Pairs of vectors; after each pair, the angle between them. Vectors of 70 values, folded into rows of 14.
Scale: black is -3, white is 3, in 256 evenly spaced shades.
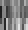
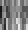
nearly parallel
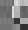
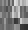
nearly parallel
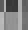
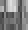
nearly opposite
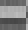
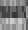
nearly opposite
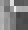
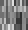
partly aligned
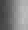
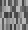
orthogonal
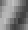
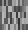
orthogonal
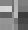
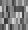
orthogonal
